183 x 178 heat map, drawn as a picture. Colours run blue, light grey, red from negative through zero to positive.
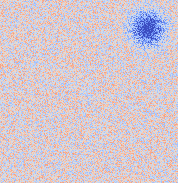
Odd rows or columns: none. Ninth with the lowest average: top right. Stripes: none. Dips: one, in the top right.
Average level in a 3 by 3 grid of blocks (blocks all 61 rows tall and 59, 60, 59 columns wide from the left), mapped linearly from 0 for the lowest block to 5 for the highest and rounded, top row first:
5 5 0
5 5 5
5 5 5
